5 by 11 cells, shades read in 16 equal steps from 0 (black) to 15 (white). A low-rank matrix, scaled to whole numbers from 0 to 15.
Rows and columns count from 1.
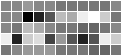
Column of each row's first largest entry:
3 9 3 1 3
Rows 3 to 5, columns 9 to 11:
6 7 8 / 5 14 12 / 6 6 7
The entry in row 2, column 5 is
5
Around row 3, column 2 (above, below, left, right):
8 2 8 11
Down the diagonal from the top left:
8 8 11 13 9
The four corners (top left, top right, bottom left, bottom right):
8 8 7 7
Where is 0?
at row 2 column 3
